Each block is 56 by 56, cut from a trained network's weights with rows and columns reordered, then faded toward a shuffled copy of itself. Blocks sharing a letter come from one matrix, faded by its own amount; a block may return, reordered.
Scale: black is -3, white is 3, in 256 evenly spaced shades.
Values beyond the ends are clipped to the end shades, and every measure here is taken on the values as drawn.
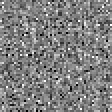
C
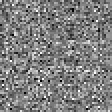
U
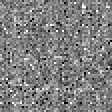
C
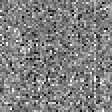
C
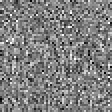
U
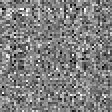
U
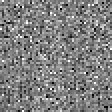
C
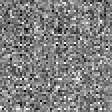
U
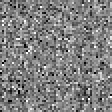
C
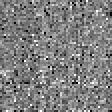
C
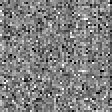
C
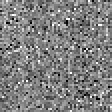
C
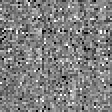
C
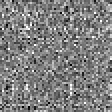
U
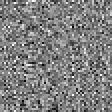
U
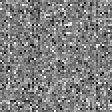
C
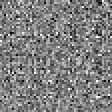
U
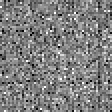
C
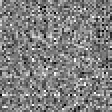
U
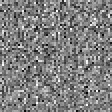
U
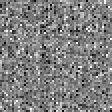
C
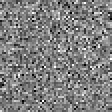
U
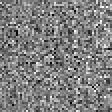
U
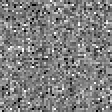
C
